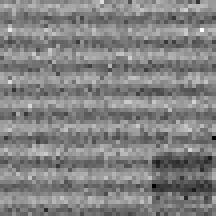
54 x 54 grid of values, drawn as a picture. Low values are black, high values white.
The ninth with the lowest average is the bottom right. An odd patch, lower than its surroundings, sits in the bottom right. Stripes running across repeat 9 times from top to bottom. No row or column stands out.
